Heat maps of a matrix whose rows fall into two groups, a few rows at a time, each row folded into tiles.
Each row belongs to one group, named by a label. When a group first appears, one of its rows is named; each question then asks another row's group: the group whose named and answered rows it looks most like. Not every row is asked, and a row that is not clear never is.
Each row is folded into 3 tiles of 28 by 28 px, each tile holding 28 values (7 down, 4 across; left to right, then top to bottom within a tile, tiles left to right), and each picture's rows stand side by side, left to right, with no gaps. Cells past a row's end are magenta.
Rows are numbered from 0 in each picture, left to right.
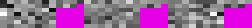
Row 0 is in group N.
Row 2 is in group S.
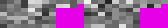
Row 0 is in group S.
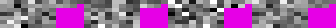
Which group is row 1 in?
S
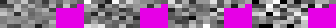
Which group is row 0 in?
N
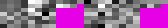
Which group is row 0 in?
S
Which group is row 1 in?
N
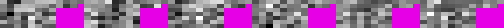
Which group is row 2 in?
S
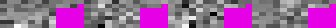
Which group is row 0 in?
S
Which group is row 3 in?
S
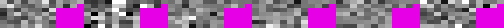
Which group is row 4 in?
N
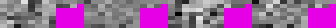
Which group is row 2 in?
S
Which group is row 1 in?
N
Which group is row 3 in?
N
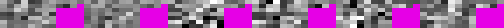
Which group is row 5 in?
S
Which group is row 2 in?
S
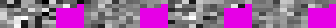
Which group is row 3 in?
S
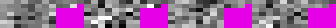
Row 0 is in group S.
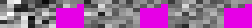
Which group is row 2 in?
N
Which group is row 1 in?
N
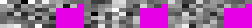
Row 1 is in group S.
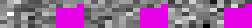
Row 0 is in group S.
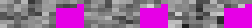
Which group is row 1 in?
S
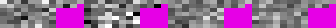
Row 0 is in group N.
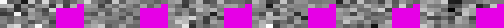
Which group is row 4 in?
N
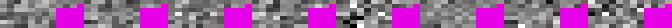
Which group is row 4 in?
N
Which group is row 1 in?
S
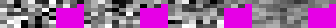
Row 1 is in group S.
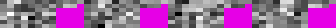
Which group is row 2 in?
S
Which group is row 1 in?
N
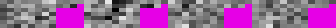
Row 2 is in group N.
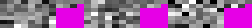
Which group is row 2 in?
N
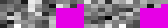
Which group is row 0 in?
S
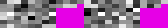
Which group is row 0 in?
S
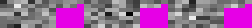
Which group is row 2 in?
S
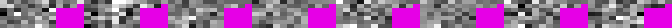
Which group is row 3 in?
N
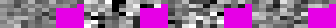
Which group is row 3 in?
S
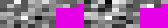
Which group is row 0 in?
S
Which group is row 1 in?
S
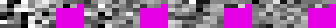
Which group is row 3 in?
N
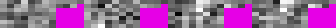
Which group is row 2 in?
S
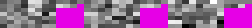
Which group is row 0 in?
S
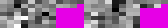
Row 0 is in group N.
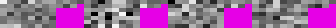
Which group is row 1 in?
S
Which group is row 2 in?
N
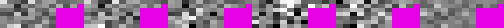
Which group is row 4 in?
N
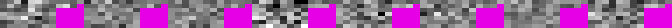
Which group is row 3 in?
S
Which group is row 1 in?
N
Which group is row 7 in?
S
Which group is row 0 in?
S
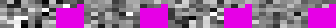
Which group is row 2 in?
N
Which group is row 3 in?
S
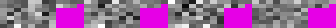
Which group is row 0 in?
S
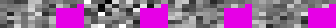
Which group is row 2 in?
S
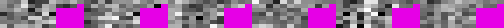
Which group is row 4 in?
S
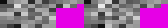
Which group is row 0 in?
N
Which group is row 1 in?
N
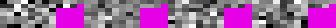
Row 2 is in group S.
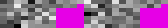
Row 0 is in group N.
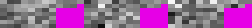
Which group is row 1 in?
N
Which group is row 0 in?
S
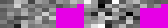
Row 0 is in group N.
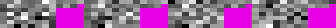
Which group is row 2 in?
N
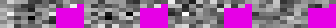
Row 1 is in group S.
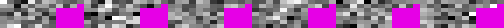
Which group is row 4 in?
N
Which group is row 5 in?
S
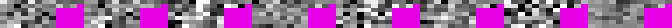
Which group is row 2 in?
S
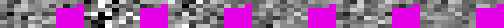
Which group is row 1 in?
N
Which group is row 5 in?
S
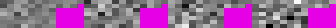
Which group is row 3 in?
S
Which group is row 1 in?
N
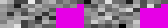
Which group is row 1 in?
N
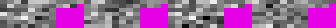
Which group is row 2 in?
S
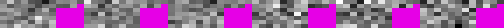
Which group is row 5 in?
N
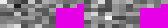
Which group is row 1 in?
S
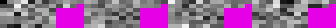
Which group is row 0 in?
N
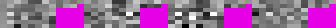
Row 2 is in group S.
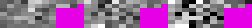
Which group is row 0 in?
S
